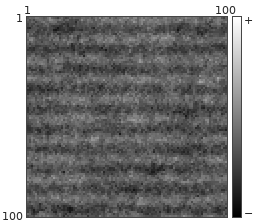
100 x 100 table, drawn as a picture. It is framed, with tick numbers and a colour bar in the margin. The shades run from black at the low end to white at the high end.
No overall slope runs across the table. No seam splits the table. The values follow a bell shape. Stripes running across repeat 10 times from top to bottom. Streaks run across, left to right.
